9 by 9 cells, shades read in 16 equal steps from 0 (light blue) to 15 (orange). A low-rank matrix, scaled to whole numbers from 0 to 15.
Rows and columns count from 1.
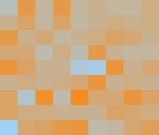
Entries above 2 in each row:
9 9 9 9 7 9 9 9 8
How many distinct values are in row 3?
6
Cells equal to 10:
9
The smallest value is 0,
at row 9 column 1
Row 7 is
10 3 14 5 15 9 9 13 10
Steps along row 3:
down up down up up up down down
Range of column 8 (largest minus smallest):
7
